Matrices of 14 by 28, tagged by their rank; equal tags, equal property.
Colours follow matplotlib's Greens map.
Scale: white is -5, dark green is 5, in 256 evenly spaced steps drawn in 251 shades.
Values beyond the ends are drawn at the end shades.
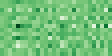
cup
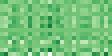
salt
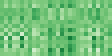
salt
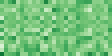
cup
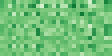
cup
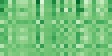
salt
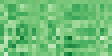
cup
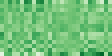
salt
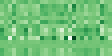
salt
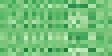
salt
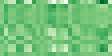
salt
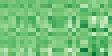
salt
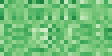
cup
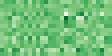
cup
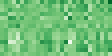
cup
